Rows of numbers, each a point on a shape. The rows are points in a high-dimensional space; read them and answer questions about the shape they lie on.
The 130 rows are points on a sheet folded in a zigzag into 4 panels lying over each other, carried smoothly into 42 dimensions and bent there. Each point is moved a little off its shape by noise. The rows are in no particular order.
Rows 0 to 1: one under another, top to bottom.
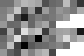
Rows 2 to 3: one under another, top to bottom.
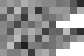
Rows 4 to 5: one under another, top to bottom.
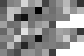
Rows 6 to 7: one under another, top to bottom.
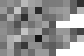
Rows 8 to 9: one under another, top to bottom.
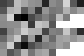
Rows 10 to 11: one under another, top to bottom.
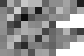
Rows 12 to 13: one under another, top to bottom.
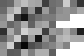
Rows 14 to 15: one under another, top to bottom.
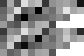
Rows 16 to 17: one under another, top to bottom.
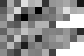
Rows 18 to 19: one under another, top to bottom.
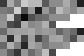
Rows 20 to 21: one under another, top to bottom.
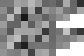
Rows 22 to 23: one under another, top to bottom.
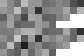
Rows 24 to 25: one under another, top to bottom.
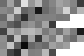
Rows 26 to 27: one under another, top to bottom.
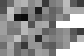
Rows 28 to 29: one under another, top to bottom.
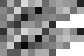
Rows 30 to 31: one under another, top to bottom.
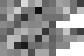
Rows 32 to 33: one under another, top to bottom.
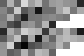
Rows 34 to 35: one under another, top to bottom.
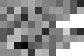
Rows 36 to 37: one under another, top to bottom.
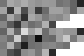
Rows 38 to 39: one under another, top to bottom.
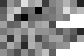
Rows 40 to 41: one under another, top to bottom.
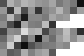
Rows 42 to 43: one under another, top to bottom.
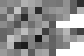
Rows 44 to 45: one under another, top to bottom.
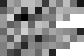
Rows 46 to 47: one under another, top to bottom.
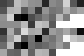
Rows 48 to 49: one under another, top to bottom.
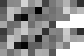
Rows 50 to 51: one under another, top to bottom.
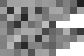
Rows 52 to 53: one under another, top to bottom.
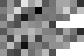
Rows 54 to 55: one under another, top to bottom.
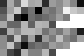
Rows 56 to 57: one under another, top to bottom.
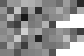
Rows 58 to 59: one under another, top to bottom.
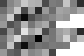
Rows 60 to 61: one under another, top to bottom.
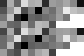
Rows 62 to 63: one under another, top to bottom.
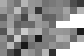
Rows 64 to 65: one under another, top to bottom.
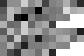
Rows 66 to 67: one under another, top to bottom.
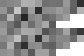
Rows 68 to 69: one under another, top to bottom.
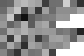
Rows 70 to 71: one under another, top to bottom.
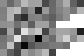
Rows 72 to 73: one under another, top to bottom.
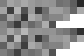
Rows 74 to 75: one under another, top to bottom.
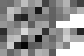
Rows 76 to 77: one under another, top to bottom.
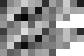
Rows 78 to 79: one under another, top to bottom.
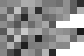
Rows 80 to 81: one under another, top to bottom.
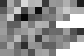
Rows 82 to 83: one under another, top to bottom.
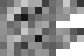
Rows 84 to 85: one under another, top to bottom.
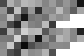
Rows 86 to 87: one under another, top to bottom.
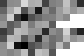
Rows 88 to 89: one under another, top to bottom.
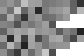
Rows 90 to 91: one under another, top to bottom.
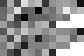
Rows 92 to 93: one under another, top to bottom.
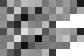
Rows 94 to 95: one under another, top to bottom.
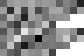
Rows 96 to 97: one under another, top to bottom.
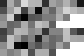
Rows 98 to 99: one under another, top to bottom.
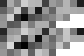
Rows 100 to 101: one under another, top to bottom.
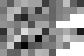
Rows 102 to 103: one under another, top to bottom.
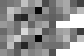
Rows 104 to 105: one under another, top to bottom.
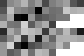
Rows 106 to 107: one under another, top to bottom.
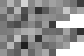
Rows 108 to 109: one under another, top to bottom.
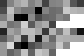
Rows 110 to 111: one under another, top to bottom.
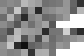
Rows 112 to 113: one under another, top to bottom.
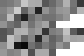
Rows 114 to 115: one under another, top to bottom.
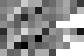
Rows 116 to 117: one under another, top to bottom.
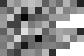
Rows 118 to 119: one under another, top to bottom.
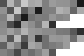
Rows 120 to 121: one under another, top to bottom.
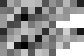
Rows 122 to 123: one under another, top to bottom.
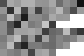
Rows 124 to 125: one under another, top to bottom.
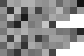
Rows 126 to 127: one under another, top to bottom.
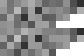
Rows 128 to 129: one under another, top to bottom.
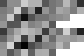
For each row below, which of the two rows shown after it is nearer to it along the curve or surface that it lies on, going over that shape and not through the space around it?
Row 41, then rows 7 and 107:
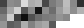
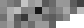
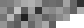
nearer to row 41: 107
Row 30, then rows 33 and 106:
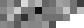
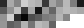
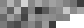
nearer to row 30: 106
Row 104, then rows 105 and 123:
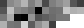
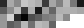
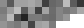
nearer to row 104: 123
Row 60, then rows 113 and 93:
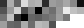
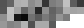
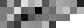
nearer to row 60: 93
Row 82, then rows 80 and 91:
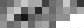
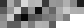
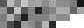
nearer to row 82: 80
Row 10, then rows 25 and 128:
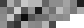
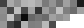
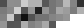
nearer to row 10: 25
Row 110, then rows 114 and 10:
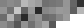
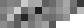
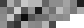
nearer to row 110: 114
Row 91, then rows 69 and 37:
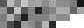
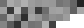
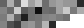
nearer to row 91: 37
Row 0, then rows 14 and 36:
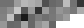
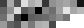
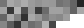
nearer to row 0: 36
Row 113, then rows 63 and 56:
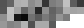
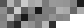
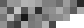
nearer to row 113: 56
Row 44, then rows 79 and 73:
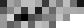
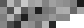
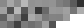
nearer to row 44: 79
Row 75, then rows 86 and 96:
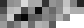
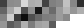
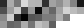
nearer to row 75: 86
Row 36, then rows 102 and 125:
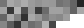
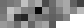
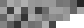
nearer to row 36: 125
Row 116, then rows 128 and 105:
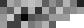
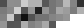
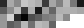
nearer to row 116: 105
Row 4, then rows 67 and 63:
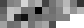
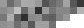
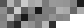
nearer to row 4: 67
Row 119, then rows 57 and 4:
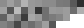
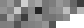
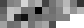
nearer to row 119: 57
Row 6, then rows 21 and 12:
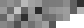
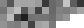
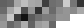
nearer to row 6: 12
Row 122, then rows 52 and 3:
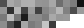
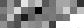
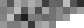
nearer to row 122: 52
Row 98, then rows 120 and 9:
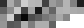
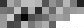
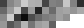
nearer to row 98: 120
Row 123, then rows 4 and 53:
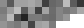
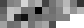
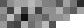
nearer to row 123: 4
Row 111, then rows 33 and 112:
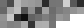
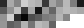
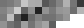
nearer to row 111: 112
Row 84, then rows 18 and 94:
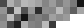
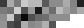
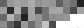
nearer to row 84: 18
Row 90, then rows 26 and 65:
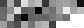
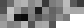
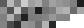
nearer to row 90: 65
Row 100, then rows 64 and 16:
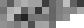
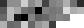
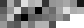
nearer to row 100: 64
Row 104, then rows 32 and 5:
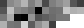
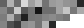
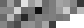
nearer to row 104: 5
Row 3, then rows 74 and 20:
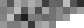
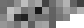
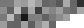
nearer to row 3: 74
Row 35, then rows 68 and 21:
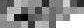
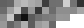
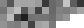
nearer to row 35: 21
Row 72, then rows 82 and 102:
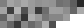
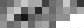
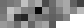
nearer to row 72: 82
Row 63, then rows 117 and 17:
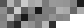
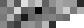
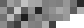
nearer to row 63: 117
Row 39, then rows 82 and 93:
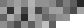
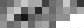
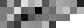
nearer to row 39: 82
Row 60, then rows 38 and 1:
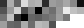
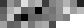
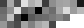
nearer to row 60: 1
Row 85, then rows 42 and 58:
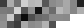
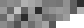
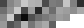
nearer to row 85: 58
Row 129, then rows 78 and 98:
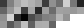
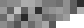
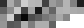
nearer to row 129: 98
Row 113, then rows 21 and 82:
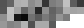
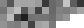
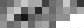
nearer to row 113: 21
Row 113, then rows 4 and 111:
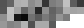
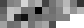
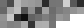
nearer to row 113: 111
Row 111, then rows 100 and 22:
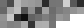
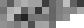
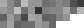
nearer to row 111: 100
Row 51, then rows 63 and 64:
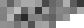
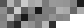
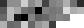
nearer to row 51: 64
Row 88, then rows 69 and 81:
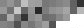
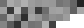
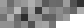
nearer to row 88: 69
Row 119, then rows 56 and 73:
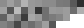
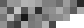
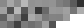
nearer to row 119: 73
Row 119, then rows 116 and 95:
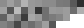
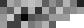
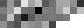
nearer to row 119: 95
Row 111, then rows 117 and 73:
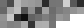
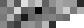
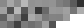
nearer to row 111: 73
